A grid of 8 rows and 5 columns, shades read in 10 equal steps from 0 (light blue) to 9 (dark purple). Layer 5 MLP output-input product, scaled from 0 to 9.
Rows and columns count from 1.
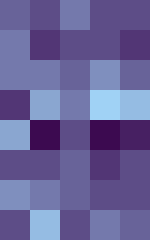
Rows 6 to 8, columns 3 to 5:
5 7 6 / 5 6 6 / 6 4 5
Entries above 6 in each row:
0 2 0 1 3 1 0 0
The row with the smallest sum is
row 4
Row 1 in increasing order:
4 5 6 6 6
